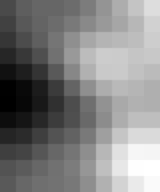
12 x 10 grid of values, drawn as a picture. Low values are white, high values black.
Slope: up to the left. Average level on the scale: 50%. Ninth with the highest average: middle left. Roughest part: centre.
